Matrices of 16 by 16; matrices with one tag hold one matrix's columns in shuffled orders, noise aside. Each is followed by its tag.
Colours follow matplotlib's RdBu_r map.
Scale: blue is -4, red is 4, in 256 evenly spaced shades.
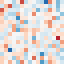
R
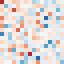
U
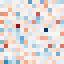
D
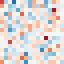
R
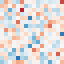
U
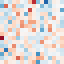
R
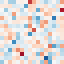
U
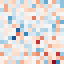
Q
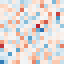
D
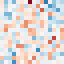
R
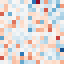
R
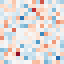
U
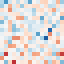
Q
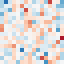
R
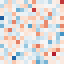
U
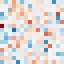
D
